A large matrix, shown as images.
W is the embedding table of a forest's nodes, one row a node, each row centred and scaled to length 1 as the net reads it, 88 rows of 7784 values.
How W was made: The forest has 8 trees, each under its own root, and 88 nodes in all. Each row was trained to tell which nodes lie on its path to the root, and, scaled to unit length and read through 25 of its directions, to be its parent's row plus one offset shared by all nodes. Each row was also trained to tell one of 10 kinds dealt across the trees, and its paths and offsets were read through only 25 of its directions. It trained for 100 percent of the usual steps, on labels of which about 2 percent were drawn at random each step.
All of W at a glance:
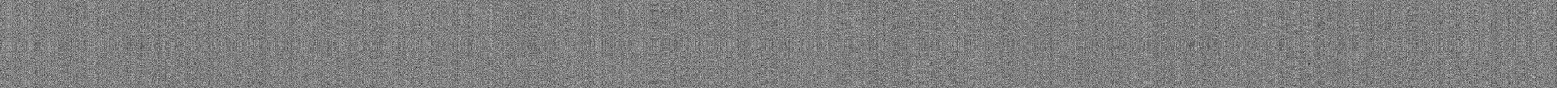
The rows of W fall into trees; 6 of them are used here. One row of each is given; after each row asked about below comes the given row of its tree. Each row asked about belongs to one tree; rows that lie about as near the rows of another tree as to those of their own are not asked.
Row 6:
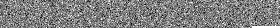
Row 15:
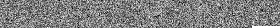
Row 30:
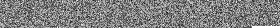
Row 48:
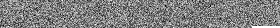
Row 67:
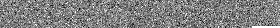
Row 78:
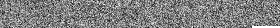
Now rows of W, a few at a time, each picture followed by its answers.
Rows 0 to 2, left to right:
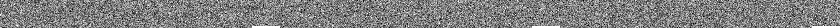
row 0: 78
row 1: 48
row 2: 6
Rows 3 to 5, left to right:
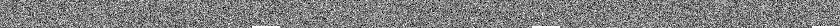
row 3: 15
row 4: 67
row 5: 67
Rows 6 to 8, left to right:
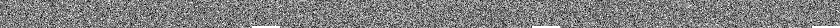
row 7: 48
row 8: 78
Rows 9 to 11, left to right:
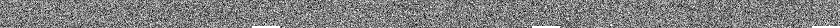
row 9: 48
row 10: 67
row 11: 67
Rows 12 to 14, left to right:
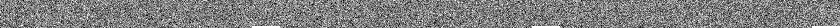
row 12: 6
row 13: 6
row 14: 48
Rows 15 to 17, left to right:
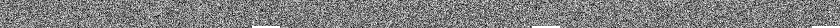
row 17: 6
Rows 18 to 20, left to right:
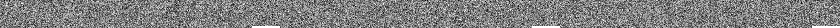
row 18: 6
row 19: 6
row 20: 15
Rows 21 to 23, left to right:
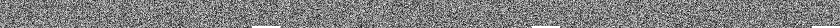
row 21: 30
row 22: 67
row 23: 67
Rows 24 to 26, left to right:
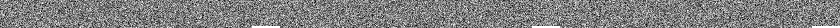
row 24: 15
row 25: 67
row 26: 48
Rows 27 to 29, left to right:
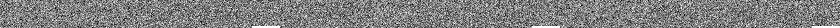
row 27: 48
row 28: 67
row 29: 6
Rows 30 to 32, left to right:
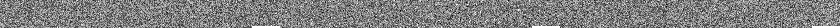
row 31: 78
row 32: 48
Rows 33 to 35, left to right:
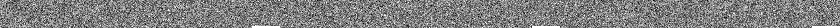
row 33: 15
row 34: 78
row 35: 6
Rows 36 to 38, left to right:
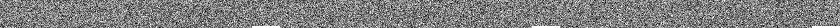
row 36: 48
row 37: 78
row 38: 67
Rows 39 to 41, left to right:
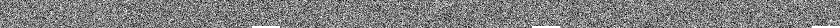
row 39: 67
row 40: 48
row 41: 6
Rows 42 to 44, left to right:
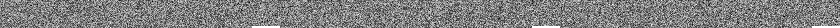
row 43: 48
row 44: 48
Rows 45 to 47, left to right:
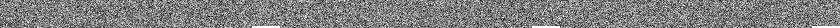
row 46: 67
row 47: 48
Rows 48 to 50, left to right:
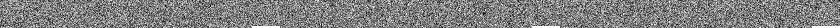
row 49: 6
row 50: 48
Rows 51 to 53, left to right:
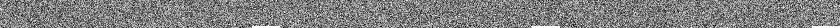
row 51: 78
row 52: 15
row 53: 48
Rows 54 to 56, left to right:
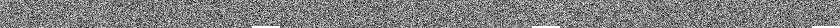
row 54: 67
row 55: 48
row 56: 6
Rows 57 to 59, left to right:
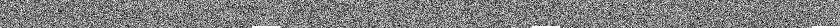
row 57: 78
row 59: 67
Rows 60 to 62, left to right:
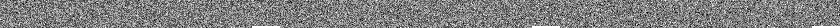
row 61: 15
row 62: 6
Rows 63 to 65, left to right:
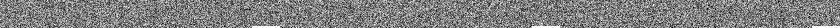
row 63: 30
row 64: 30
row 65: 48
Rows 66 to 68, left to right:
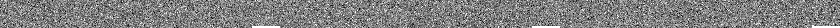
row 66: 78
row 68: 15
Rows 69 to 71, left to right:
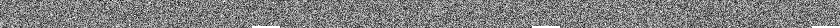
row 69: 78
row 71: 67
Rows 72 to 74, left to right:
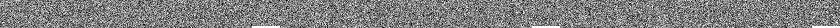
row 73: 6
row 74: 15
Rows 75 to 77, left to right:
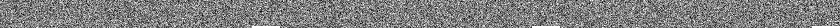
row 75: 15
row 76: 6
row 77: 6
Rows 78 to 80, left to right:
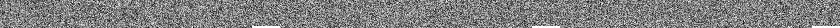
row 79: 30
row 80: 15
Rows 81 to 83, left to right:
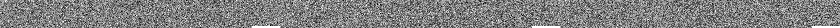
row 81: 67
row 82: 67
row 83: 67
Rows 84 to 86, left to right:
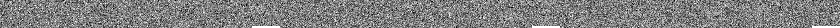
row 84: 48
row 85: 78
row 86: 15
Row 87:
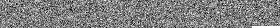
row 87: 6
